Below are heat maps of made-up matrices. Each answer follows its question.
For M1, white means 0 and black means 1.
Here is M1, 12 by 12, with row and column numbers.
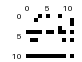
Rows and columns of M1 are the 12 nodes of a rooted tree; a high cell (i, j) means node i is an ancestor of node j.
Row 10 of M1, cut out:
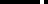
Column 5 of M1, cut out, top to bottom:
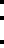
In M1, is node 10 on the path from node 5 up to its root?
yes
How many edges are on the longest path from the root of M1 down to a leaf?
5
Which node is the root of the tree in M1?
10
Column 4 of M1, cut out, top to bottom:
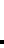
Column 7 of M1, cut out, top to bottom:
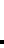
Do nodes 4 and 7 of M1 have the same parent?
yes
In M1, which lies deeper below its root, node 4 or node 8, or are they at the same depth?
node 8
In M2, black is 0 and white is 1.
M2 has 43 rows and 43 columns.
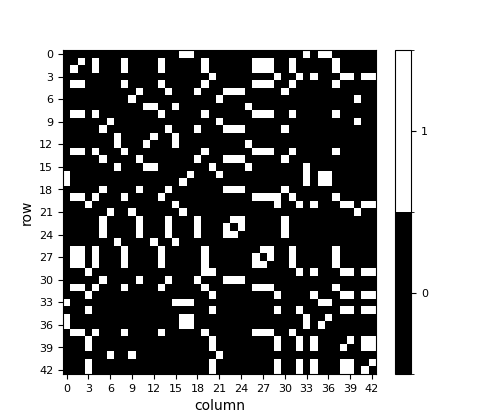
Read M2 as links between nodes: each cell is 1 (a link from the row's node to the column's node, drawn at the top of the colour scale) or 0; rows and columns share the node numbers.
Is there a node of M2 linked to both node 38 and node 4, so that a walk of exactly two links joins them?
no
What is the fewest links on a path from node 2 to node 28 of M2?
1
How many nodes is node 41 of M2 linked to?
8
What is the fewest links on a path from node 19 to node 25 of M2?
4
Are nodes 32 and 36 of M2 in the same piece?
yes
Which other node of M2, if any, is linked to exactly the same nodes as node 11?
node 25
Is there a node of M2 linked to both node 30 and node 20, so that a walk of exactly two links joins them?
no
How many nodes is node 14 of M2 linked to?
7
